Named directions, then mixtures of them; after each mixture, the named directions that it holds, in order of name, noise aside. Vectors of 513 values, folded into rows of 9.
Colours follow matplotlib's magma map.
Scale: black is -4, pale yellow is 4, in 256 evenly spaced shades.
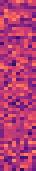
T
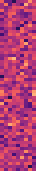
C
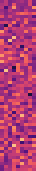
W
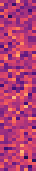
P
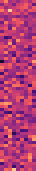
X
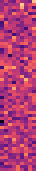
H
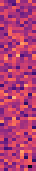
C, P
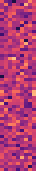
C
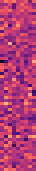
C, W, X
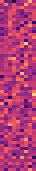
C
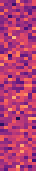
H, P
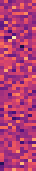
H, W, X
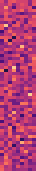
W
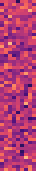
P, X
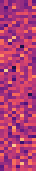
W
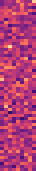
H, T, X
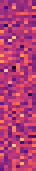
W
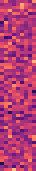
H, X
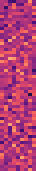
C, W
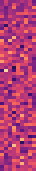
W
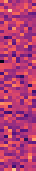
X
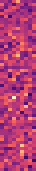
P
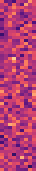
C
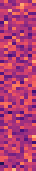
H, X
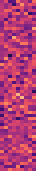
H, P, X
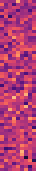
P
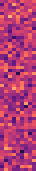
P, T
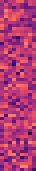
T
